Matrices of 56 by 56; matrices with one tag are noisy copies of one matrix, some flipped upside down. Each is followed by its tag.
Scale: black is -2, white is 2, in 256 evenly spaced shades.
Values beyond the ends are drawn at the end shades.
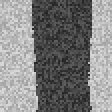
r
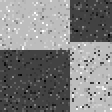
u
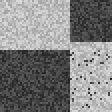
u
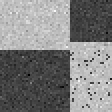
u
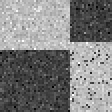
u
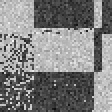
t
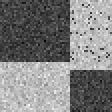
u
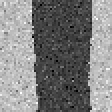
r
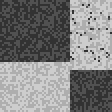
u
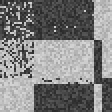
t
